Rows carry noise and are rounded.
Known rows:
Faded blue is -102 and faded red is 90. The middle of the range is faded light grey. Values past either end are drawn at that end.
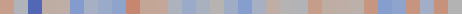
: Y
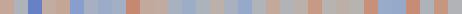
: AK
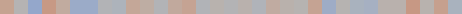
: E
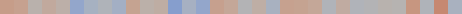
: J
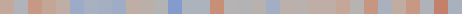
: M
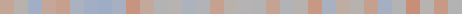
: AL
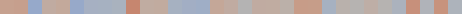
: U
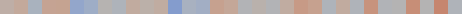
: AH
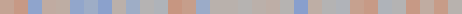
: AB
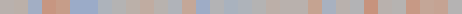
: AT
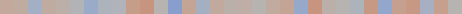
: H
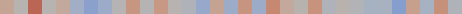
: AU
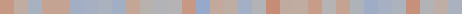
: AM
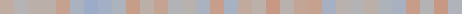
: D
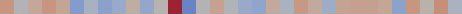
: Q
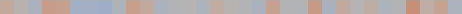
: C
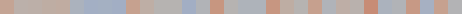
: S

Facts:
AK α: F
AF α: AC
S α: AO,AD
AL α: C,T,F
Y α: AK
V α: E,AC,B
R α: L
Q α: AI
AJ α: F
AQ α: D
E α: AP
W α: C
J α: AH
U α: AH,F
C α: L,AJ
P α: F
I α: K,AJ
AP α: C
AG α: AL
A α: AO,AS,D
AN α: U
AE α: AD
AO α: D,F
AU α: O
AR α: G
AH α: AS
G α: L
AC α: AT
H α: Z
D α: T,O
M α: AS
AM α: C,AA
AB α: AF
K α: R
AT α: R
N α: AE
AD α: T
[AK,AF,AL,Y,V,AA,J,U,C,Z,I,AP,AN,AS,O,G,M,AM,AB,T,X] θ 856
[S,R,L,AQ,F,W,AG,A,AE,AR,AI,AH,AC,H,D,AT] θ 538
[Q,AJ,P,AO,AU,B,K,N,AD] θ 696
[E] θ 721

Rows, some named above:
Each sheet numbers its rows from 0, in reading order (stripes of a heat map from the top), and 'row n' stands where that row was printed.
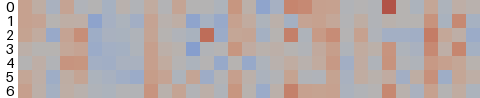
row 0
N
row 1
J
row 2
AA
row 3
AS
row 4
K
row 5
AG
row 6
AE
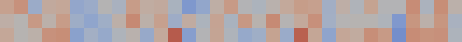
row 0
AN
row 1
O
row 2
AI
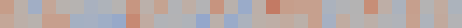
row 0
AE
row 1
I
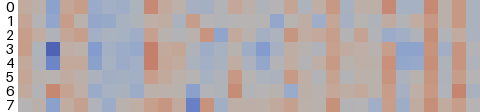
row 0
F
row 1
V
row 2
AM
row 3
Y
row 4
AK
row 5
S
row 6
M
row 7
Z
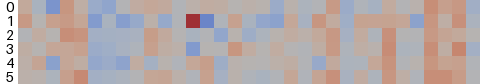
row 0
B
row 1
Q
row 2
K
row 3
AS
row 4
AF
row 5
L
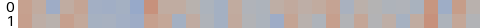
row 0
P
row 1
W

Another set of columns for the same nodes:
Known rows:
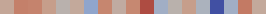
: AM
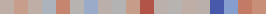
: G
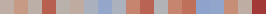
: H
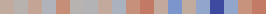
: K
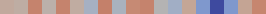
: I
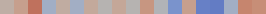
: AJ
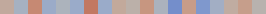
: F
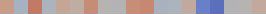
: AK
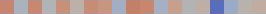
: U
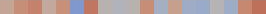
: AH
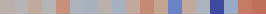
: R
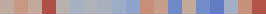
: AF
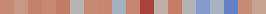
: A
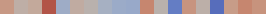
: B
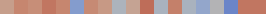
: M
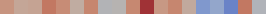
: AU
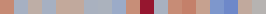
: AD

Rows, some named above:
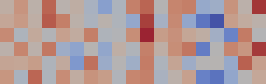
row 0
H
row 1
Q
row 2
D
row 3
Z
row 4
AS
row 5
P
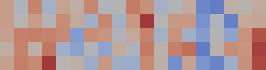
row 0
AK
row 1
S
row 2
J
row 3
Z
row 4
V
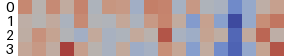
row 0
AN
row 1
K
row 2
AA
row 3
AB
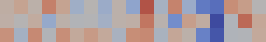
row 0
AI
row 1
L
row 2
Y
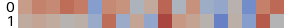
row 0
M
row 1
O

